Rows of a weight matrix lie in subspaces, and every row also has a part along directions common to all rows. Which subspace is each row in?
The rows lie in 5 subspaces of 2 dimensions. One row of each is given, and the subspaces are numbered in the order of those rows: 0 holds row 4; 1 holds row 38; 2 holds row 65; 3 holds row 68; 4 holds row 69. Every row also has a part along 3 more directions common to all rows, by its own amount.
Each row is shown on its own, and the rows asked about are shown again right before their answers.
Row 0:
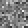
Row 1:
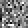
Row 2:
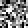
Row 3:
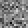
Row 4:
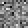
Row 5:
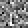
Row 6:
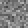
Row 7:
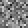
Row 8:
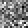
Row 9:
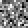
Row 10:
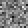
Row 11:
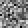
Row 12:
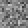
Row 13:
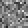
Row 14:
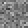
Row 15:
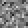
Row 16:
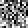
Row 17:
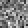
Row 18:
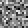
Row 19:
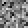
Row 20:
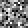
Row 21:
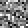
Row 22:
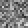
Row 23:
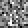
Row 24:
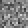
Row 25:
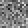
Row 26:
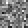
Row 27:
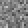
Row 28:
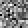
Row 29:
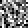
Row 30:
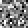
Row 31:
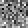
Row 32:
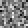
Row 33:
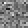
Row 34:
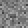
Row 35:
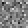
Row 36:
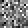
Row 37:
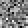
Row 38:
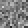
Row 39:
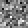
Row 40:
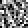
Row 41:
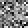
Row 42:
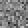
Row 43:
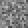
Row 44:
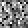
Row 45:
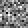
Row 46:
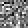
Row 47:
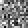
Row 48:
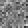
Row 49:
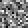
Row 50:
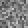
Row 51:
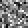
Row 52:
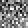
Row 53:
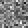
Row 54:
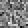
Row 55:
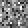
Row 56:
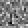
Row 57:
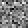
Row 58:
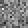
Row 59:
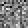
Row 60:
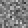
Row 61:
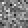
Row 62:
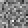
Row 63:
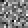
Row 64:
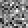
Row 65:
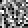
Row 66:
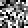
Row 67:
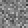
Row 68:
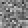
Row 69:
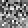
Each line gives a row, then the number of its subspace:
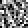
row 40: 2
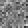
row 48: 1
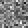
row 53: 0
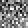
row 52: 4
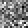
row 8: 0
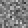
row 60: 0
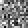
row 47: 4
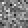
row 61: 3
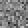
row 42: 1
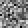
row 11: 3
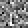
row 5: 1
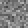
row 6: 1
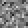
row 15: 0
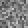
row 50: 1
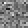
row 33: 0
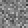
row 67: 2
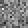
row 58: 4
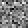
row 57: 3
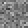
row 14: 0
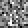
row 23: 1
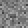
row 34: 2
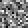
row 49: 2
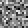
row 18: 2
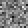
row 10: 2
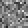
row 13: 2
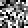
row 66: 1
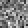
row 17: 1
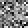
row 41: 0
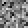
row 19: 0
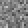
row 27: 1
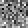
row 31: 4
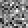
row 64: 0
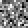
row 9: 2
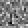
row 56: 1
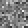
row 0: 1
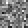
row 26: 1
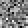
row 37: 3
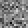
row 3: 0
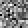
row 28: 3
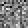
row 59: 0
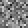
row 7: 0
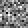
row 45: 3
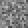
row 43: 1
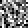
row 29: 2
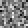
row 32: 2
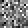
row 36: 4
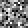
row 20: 3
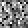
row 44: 3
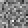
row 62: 4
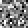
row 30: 2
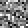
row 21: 1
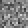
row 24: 4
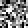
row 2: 1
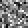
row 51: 2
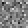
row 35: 3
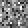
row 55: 3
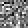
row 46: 0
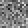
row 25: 4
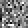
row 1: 3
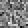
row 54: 1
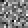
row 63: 4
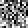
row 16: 4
